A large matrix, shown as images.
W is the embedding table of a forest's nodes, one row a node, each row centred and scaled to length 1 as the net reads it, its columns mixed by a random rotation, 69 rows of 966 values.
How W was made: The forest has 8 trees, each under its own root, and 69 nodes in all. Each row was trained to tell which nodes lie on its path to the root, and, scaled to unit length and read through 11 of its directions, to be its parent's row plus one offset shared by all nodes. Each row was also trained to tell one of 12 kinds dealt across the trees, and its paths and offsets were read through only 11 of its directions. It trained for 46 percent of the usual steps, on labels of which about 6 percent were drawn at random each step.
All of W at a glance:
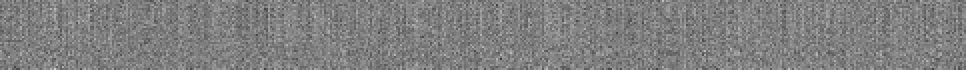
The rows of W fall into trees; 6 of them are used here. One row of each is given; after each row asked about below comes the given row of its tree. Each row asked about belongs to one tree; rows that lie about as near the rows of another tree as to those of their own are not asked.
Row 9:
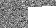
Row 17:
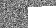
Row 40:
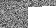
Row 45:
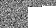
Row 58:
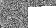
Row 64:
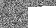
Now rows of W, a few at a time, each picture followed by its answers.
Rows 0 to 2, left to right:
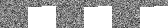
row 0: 40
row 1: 45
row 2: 17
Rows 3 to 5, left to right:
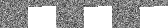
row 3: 58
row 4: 45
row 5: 17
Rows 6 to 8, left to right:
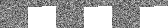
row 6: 40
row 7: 45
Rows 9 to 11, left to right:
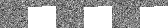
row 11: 17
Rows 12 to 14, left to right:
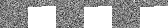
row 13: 17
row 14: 64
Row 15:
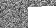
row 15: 9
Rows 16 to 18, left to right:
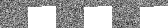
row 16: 45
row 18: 64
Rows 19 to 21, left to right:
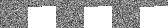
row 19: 45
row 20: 17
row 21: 17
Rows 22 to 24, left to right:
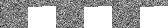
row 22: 9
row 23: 9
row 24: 40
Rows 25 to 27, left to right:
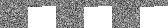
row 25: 45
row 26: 9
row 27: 17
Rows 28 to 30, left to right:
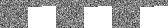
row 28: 45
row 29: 64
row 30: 64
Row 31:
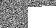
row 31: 45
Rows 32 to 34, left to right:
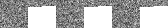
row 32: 40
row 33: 64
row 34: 45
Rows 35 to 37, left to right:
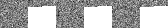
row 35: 17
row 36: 58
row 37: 9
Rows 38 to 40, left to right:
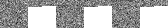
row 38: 64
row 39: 45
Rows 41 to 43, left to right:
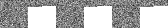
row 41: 45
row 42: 58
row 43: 64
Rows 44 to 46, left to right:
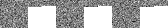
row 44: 64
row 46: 17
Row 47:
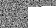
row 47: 58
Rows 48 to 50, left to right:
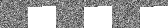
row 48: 45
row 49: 58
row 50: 58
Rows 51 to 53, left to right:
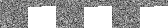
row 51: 58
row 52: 64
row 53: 64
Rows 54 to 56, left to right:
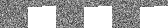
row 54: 17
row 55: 64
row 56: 9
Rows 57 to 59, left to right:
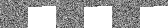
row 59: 58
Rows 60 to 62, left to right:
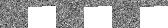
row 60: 58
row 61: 9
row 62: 9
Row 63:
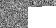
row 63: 40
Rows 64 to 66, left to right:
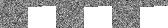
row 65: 9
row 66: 40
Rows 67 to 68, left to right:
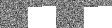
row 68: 45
